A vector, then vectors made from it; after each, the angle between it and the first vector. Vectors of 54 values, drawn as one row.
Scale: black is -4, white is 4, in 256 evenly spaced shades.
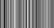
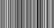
orthogonal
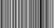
orthogonal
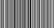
partly opposed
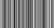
orthogonal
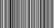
orthogonal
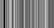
partly aligned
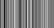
nearly parallel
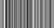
partly opposed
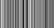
orthogonal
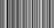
orthogonal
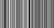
partly aligned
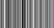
partly opposed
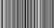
partly opposed
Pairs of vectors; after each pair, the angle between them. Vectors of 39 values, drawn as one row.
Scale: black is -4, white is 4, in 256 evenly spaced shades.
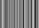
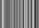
nearly parallel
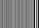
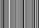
partly aligned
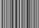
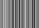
partly aligned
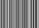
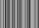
partly opposed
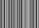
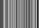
partly opposed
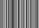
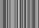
nearly opposite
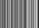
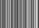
nearly parallel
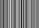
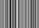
orthogonal
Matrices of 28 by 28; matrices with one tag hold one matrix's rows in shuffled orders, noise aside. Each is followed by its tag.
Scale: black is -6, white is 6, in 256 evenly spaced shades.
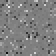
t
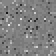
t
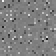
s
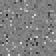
t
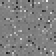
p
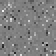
s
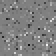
p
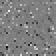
t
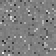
s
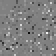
p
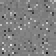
s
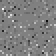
s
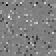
t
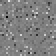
t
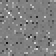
t
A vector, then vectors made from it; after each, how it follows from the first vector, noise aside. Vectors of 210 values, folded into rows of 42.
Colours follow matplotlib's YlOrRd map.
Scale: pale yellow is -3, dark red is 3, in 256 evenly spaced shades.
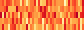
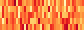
wrapped around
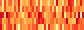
reversed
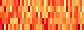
wrapped around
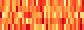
sign-scrambled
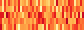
reversed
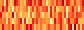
wrapped around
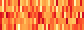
reversed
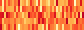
reversed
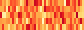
sign-scrambled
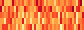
wrapped around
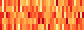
reversed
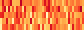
wrapped around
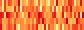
reversed
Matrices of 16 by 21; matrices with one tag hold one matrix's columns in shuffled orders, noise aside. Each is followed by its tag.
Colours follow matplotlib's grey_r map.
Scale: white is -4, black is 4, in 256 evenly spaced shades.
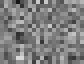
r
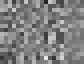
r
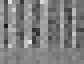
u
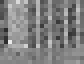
u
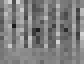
u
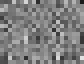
r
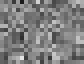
r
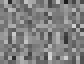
r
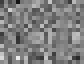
r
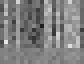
u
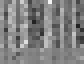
u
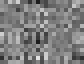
r
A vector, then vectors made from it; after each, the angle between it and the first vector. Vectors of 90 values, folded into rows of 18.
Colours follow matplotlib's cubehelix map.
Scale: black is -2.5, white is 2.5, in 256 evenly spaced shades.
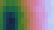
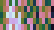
partly opposed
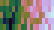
nearly parallel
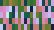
orthogonal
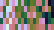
partly opposed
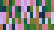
orthogonal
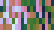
partly opposed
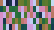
orthogonal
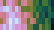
nearly opposite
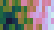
nearly parallel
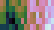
nearly parallel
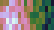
nearly opposite
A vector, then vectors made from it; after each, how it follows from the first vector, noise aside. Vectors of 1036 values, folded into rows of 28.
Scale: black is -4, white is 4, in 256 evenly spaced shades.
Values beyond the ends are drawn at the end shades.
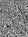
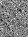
reversed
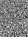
sign-scrambled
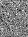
reversed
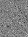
shrunk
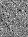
reversed
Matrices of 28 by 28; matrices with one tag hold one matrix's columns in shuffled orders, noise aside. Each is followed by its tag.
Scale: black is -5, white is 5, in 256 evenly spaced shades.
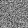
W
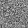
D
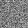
W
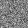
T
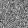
T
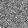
T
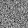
T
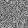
W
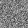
T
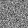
T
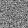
W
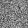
T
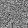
W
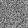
W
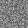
T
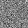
W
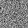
T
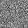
D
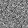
D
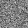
T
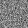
T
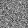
T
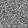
D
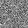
D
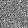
W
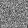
D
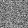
W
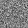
D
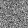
T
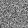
D
